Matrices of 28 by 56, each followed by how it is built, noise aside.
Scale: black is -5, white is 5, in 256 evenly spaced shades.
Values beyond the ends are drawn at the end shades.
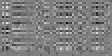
low rank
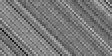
Toeplitz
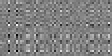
low rank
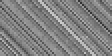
Toeplitz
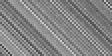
Toeplitz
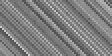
Toeplitz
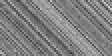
Toeplitz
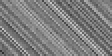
Toeplitz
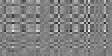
low rank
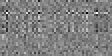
low rank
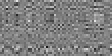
low rank
